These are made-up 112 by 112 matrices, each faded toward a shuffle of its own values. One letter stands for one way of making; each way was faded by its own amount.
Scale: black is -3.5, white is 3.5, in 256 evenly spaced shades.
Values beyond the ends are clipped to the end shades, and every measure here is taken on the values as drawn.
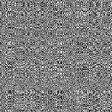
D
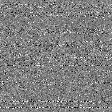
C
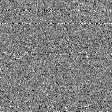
C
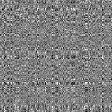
D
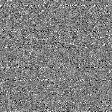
C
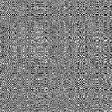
D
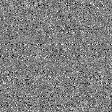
C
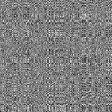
D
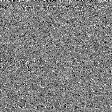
C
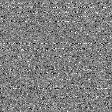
C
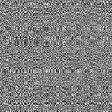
D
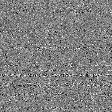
C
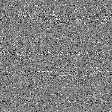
C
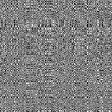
D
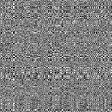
D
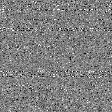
C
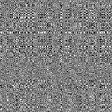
D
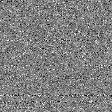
C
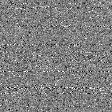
C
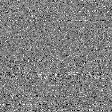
C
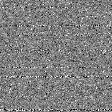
C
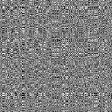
D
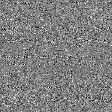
C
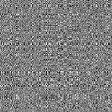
D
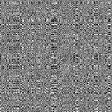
D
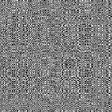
D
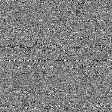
C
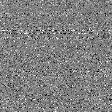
C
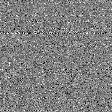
C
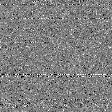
C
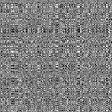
D
